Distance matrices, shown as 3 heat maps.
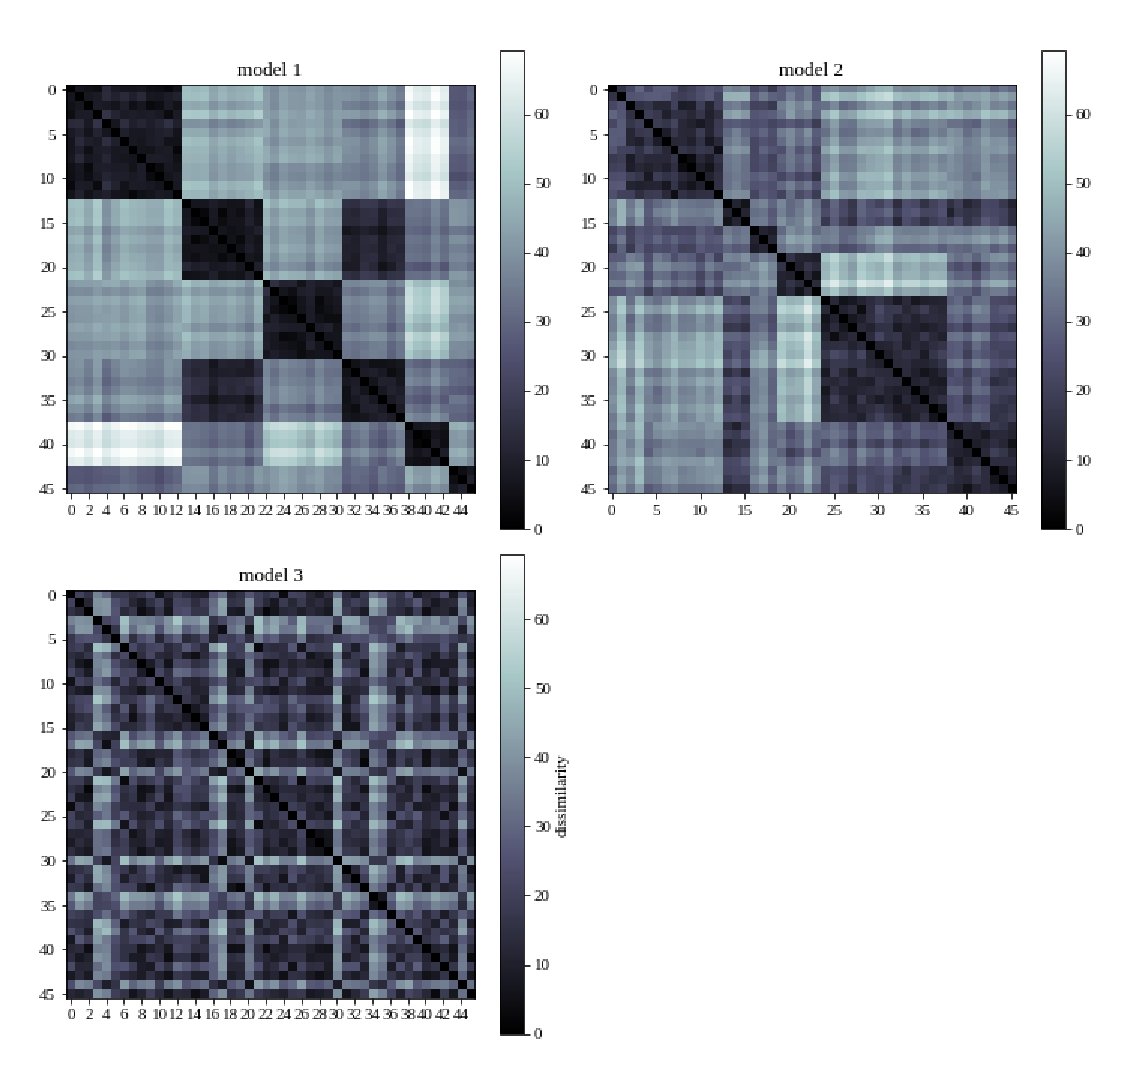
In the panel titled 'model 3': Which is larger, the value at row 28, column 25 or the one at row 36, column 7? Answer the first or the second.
the second
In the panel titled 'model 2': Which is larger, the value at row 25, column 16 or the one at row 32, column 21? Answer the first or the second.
the second
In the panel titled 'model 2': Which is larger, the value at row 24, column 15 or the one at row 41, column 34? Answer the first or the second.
the second
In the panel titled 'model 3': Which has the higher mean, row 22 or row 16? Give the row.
16
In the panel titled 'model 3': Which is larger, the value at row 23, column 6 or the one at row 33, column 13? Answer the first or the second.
the second
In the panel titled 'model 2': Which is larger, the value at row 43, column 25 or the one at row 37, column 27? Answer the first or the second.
the first
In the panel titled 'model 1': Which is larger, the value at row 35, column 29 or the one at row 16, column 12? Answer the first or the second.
the second
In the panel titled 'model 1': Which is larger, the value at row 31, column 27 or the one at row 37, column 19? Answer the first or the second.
the first
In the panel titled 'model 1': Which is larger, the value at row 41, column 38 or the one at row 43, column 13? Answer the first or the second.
the second
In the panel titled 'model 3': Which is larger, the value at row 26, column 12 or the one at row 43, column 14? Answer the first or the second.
the first
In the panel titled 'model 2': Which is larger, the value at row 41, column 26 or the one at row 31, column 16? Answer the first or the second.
the second
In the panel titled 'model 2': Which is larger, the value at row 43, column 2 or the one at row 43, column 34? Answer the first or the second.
the first
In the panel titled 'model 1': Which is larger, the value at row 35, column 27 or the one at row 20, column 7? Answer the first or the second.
the second
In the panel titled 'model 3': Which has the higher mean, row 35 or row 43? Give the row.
35
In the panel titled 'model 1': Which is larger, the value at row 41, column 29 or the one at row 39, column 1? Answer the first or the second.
the second
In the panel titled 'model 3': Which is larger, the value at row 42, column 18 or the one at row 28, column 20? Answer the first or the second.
the second
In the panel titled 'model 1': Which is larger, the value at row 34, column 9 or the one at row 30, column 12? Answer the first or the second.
the second
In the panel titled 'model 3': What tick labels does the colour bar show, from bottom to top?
0, 10, 20, 30, 40, 50, 60
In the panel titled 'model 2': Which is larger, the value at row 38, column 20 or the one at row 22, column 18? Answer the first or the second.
the second
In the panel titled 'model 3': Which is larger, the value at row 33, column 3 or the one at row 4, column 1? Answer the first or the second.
the second
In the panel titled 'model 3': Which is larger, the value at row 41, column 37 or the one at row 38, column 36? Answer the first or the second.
the second
